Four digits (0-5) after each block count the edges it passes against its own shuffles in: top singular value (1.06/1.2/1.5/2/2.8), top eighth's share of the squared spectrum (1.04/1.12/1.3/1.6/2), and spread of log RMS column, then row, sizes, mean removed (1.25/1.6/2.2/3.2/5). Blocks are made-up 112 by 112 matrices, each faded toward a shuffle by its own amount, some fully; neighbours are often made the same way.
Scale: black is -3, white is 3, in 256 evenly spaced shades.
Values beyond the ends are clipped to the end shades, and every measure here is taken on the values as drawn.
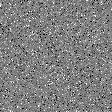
0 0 0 0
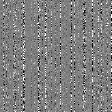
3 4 5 0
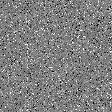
1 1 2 0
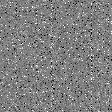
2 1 1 0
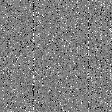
2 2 2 0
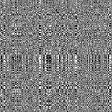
5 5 4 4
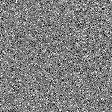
3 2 1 0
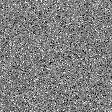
2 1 0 0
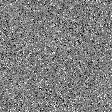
1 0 0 0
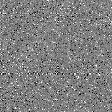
4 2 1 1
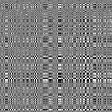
5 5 5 5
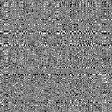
5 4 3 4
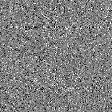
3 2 1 2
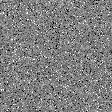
1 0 0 0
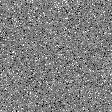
1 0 0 0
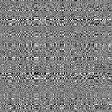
5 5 3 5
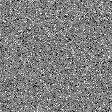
2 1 0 0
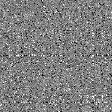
4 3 1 2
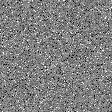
1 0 0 0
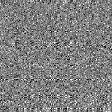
4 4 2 3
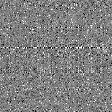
4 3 1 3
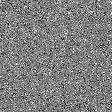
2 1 0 0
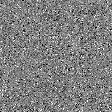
3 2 0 1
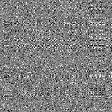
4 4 2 3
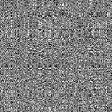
4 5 3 3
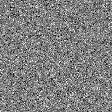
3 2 1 0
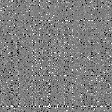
4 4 3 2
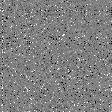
3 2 1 1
